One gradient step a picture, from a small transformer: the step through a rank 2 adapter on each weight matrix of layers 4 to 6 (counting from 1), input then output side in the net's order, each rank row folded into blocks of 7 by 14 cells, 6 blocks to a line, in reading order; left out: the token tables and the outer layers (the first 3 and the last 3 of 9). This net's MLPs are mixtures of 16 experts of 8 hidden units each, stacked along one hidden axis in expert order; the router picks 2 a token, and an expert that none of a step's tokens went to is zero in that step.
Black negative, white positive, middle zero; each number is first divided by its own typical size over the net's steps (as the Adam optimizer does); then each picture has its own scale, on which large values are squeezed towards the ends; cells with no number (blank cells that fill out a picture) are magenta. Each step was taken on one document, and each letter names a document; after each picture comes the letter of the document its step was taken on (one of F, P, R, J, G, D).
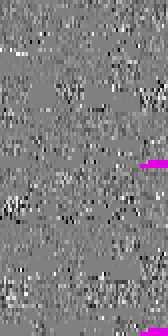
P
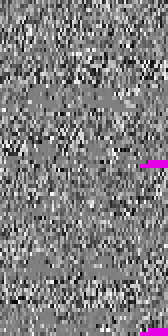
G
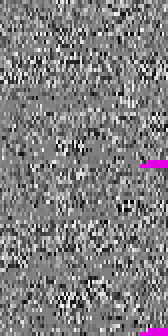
G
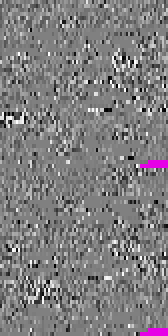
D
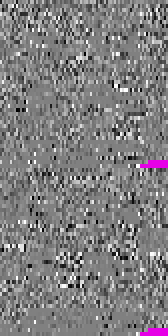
D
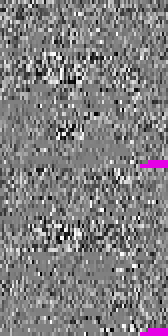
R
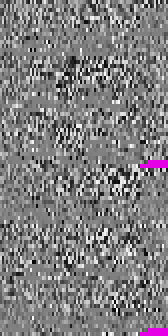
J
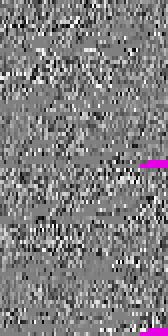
R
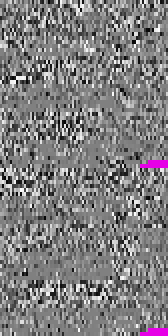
G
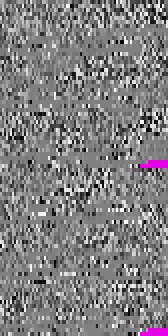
J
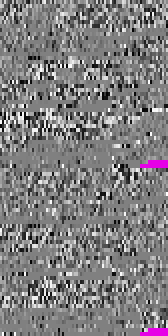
J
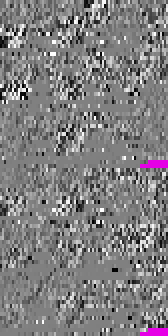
R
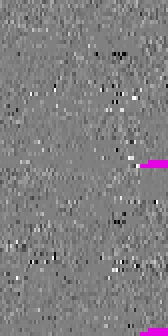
D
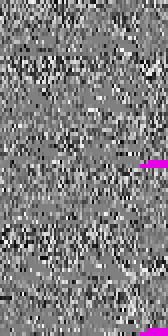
G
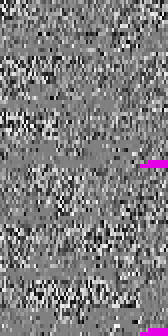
G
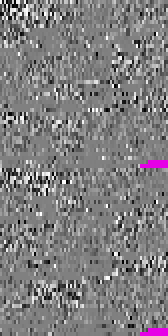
D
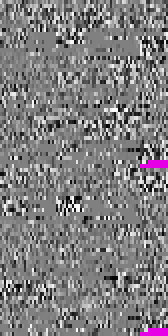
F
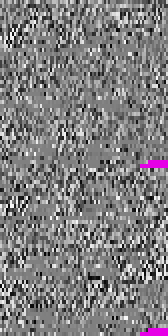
G
